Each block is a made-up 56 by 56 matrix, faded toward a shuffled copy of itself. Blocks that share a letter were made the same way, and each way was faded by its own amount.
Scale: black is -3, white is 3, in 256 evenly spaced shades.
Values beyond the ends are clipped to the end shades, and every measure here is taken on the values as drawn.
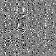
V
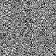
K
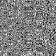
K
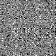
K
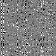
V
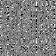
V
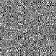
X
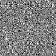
K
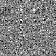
K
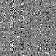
V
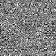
K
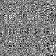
X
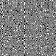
V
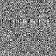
X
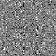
V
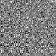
X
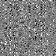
V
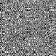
X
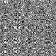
X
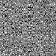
K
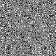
K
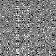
V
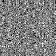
K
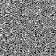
K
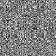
X
